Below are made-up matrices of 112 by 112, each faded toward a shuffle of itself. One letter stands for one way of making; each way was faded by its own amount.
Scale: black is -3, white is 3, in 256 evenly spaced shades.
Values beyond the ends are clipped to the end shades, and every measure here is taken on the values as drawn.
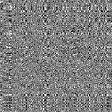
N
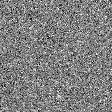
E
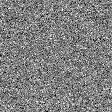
E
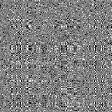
N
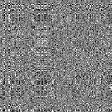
N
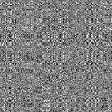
N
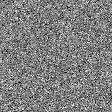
E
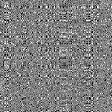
N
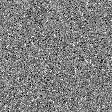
E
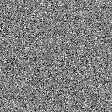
E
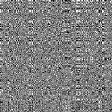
N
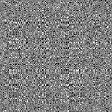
N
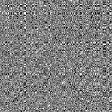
N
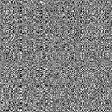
N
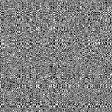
N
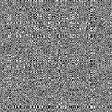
N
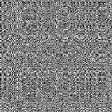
N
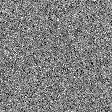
E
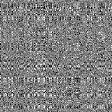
N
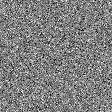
E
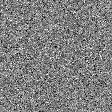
E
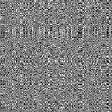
N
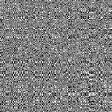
N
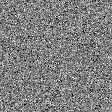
E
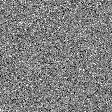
E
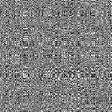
N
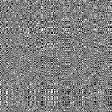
N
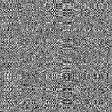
N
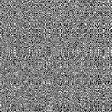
N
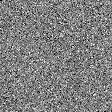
E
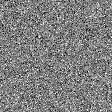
E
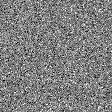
E
